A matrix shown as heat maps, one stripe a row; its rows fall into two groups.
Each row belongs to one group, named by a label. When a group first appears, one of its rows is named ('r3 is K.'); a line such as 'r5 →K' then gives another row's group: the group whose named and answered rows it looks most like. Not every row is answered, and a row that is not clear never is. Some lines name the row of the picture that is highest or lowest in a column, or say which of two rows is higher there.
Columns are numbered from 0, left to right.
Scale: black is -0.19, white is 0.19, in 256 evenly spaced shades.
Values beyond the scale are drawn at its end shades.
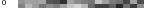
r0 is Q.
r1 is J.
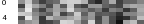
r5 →J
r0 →J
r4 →J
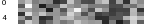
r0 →Q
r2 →Q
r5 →J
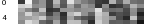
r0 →J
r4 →Q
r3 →Q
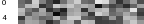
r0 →Q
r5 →J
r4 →J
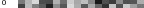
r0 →J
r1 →J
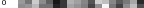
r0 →Q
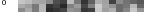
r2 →Q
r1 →Q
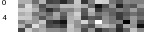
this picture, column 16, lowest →1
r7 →J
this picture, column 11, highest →5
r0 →Q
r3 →J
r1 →J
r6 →Q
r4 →J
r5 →Q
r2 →J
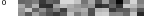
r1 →J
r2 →Q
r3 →Q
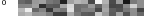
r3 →Q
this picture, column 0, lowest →0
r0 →Q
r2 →J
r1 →J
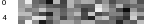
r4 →Q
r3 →J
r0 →J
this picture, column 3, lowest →5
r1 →Q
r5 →J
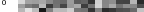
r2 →J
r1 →Q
